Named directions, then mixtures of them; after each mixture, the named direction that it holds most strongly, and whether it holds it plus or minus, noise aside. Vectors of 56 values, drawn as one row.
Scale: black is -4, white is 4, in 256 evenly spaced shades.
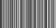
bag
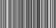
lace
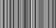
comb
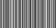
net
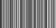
bag, plus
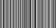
comb, plus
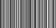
bag, plus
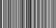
bag, plus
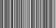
comb, minus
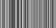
net, minus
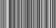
lace, plus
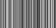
lace, plus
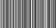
net, plus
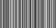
net, plus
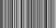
bag, plus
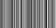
bag, plus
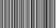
comb, minus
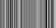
bag, plus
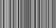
comb, plus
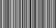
net, plus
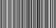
lace, plus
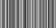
comb, plus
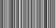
net, minus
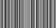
comb, minus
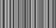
comb, plus
